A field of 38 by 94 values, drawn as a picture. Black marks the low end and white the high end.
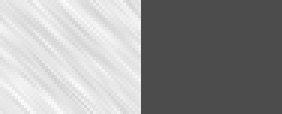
The table splits into one row of 2 panels. Panel 1,1: very high, slanting down to the right, faint in contrast. Panel 1,2: low, flat.
